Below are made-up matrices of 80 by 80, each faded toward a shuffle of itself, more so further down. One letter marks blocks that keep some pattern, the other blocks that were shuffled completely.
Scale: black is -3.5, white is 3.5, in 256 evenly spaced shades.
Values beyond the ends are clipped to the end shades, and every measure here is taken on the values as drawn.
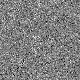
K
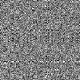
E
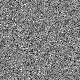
K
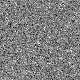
K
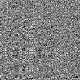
E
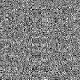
E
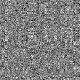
E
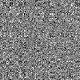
E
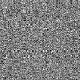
E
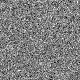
K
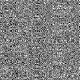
E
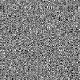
E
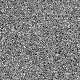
K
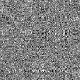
E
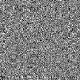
E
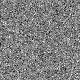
K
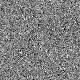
K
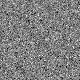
K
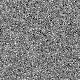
K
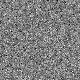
K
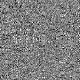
E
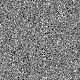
K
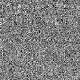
E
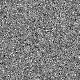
K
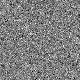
K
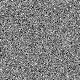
K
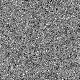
K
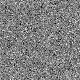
K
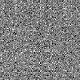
E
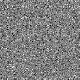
E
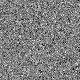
K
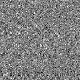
E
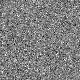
K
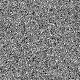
K
